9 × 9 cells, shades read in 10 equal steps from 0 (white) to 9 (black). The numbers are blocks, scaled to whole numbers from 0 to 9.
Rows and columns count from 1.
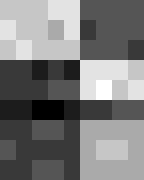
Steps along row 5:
same same down same down down up down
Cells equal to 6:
19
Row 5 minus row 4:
0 0 -1 -1 -2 0 -1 1 -1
